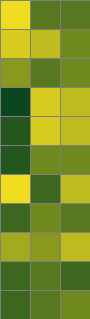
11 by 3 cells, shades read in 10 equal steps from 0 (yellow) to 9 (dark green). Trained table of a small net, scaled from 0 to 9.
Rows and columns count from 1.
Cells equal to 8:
2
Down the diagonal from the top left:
0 2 5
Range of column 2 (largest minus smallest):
6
